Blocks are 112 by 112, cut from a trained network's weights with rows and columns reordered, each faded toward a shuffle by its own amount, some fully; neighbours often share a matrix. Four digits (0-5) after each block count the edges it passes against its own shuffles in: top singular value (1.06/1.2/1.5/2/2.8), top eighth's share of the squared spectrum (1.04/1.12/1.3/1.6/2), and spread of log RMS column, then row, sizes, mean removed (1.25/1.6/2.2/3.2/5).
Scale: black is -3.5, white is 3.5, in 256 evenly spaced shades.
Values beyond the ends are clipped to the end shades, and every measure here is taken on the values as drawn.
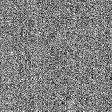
3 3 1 1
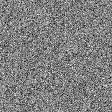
0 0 0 0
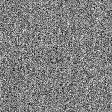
2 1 0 0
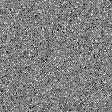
1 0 0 0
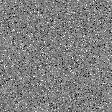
2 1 0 0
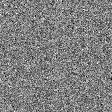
0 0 0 0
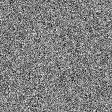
0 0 0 0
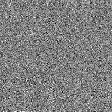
3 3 1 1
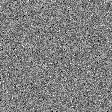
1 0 0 0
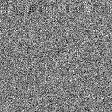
3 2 0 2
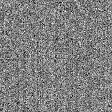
3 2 0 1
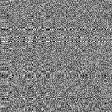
5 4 2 3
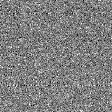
3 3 1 2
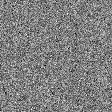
0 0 0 0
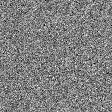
0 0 0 0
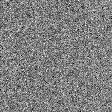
1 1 0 0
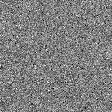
2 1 0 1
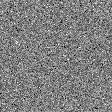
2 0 0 0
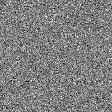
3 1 0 1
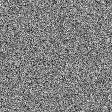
1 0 0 0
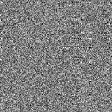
4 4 2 2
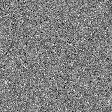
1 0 0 0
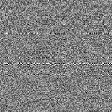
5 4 2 3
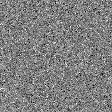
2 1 0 0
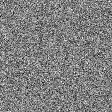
1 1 0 0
